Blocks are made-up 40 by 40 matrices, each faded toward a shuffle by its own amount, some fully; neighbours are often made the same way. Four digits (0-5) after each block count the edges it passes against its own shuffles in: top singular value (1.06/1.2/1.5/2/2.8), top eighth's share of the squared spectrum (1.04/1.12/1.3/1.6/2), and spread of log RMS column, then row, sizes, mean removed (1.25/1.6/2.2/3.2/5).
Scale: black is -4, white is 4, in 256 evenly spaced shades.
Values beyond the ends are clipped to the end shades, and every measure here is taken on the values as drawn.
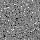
0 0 0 0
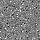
0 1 0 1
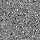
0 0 0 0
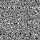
1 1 0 1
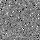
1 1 0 0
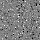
0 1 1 0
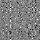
3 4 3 1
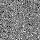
0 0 0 0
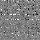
2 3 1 2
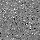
0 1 0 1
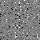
2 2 1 1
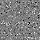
1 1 1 1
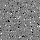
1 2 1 0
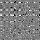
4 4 1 3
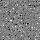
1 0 0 0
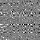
4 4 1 2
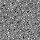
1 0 0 0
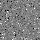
0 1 0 0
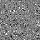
3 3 2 1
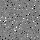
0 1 0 0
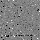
2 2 0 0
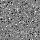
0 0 0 0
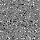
1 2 0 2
